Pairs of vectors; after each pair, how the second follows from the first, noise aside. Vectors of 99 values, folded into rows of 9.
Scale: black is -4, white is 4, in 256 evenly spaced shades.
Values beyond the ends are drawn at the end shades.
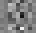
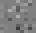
partly zeroed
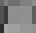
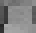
copied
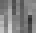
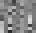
sign-scrambled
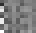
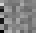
negated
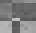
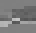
partly zeroed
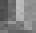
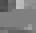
partly zeroed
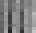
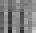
copied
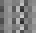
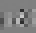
partly zeroed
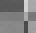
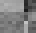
negated
